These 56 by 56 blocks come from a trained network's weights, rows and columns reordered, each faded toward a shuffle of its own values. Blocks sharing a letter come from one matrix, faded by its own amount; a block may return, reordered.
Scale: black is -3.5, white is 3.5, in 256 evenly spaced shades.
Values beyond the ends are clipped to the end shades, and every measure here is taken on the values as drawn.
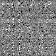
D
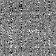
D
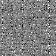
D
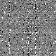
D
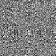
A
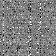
D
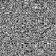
A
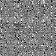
D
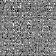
D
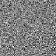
A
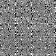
D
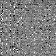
D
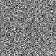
A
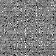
D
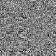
A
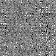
D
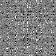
D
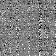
D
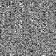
A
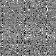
D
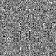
A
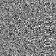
A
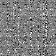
D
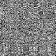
A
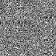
A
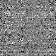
D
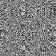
A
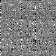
D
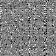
D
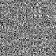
A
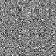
A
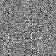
A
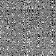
D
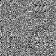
A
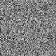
A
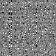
D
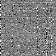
D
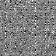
D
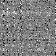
D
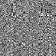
A
